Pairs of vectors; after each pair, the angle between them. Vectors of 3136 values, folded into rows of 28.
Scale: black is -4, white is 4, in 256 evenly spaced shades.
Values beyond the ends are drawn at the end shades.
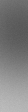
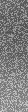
partly aligned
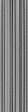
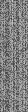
partly opposed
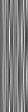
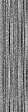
nearly opposite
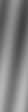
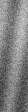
nearly opposite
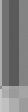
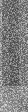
partly aligned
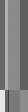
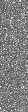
orthogonal
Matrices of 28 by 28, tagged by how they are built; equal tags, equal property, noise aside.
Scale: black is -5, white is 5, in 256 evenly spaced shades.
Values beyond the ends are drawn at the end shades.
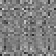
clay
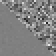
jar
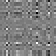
clay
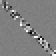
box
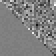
jar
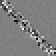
box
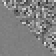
jar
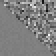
jar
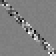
box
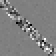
box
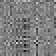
clay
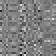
clay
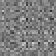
clay
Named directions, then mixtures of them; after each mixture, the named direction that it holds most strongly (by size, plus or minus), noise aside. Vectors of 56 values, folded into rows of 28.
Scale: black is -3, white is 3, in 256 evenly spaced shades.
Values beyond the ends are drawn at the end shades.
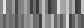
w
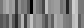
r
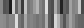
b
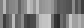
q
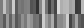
w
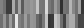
b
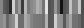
b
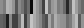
r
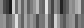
b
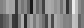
r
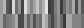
b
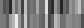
b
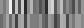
b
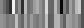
b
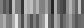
b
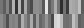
b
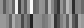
r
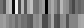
b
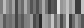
w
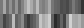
q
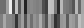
b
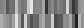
r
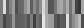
w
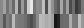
q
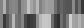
q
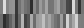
r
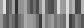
w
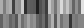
b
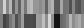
q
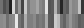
b
